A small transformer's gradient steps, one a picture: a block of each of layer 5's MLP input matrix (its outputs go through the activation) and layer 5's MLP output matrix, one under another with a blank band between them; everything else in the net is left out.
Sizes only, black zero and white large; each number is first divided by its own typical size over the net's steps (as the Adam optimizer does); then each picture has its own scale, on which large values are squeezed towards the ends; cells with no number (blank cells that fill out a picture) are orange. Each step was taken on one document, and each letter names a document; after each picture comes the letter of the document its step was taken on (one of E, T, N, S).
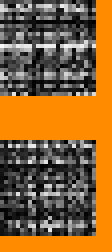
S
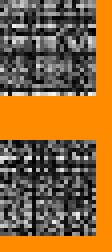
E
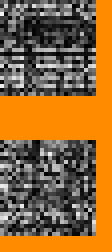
E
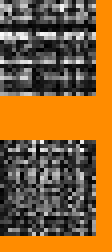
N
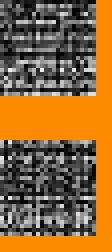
E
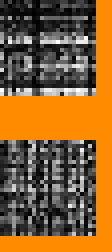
N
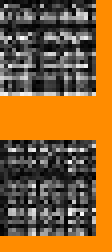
N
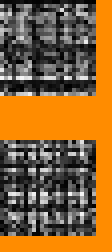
N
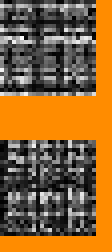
N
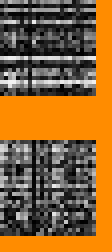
E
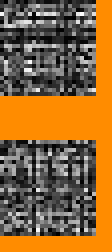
E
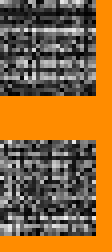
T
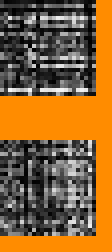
T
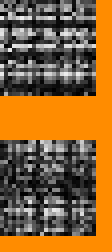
S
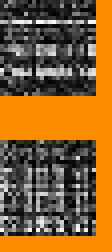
E
